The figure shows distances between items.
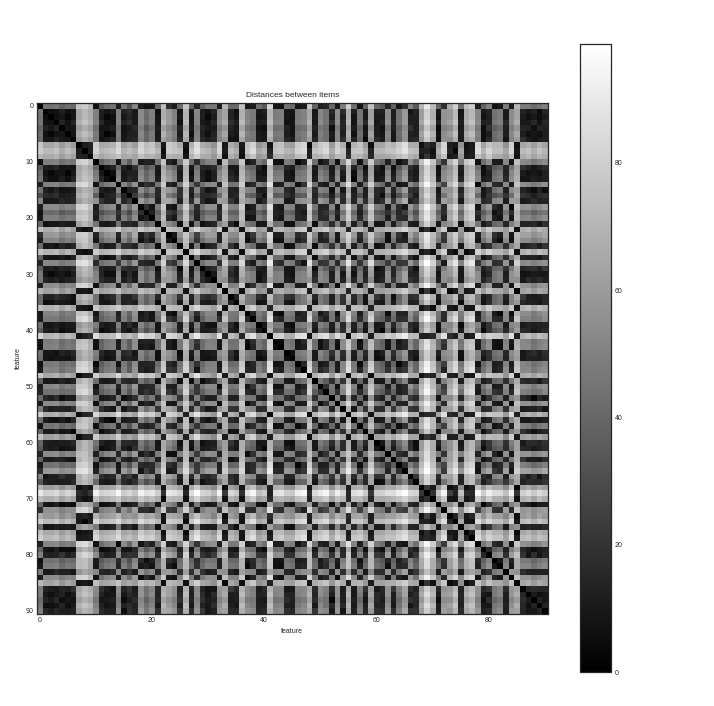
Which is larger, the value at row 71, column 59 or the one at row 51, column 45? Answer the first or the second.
the first
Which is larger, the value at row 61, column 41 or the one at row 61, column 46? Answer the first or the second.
the first
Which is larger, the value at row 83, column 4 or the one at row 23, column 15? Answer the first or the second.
the second
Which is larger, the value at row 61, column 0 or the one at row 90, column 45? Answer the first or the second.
the first
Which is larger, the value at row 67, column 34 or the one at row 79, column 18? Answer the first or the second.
the second
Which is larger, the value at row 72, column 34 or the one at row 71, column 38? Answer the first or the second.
the first
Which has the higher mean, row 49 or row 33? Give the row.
33
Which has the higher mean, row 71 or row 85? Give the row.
85
